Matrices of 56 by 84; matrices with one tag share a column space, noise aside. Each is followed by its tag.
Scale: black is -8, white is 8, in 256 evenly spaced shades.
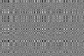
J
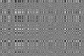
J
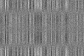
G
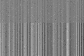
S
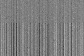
S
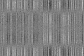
G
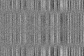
G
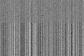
S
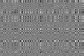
J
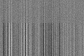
S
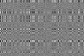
J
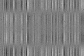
G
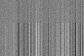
S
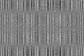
G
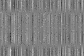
G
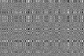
J
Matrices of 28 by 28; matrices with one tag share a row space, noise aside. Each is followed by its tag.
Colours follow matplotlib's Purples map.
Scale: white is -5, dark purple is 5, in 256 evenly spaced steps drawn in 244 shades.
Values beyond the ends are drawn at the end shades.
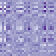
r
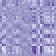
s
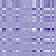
s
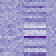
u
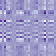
r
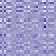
r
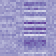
u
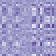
s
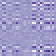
s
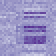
u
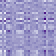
r
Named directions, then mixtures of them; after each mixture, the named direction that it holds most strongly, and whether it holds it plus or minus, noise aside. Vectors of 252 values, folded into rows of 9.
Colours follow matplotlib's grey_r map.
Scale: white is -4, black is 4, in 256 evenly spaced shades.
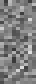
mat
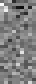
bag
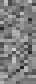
mat, minus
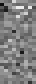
bag, minus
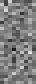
mat, plus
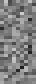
mat, minus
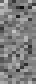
mat, minus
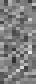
mat, plus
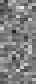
mat, plus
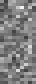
mat, plus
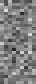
mat, plus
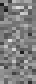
bag, minus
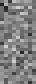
bag, minus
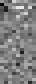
bag, minus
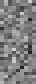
mat, minus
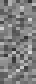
mat, plus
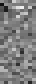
bag, minus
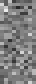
bag, plus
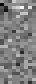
bag, minus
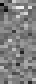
bag, minus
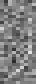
mat, plus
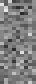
bag, plus
